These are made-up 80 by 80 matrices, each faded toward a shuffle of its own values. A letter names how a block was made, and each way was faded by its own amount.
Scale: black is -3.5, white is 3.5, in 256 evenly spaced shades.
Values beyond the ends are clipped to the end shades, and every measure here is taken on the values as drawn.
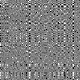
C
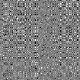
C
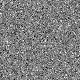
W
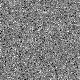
W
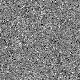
W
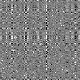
C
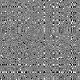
C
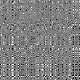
C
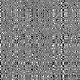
C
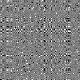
C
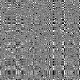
C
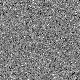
W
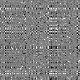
C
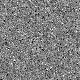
W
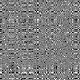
C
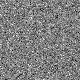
W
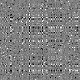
C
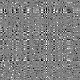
C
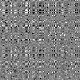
C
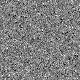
W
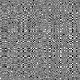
C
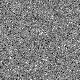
W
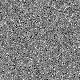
W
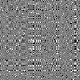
C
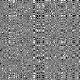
C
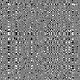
C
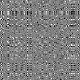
C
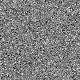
W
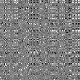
C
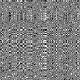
C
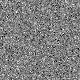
W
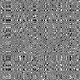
C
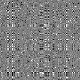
C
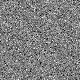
W
